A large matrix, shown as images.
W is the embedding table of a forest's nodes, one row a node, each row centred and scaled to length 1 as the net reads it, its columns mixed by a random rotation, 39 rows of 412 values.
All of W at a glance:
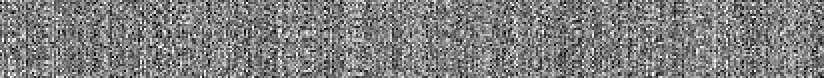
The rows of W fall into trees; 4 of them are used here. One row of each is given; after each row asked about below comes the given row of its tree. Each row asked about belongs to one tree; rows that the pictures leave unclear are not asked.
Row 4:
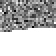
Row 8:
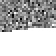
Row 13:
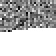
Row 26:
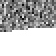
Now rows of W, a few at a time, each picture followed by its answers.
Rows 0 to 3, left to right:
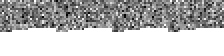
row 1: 26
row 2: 8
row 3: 4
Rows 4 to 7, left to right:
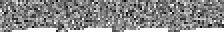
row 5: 26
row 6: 26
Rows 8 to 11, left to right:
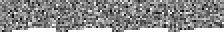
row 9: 13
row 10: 4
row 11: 4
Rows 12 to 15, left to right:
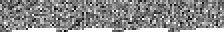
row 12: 26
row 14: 4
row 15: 26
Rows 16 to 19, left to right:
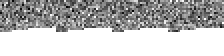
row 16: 26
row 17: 26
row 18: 26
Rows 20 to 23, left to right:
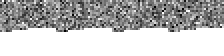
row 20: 4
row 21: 13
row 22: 4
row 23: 8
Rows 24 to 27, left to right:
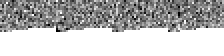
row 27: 26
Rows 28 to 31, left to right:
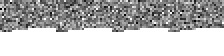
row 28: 13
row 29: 26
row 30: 4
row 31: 4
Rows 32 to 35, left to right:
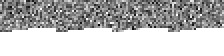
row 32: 26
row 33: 4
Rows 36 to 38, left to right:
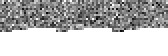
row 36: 4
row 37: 4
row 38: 13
